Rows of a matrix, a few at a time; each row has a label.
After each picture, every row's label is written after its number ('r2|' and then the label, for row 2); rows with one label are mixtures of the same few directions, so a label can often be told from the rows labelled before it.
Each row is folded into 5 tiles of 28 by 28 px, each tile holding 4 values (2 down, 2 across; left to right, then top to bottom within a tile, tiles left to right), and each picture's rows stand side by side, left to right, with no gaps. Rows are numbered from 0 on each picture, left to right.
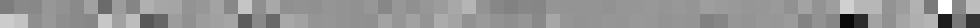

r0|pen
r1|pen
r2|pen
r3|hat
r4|hat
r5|pen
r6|pen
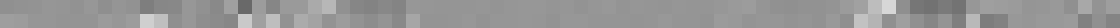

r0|pen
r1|pen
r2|hat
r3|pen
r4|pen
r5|hat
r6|hat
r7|pen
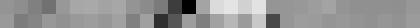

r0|hat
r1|hat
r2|hat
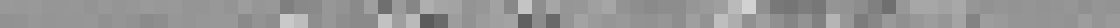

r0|pen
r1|pen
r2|pen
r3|pen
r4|hat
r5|hat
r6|hat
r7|pen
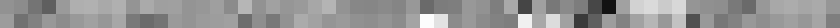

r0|hat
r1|pen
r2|hat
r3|pen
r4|hat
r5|hat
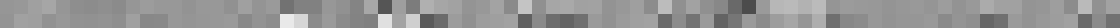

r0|hat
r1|pen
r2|pen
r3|pen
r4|pen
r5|hat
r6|pen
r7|pen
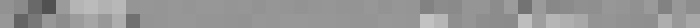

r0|hat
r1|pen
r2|pen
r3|pen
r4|pen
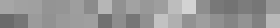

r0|pen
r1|hat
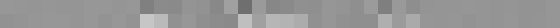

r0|pen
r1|pen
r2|pen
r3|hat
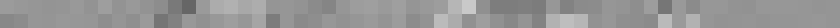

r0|pen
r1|hat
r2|hat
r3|hat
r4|pen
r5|hat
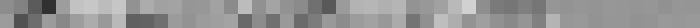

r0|hat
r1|pen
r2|hat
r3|hat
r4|pen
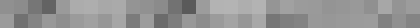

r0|hat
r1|hat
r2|pen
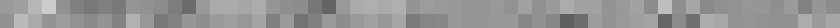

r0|hat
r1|hat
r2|hat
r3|pen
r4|pen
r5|pen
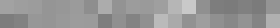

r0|pen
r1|hat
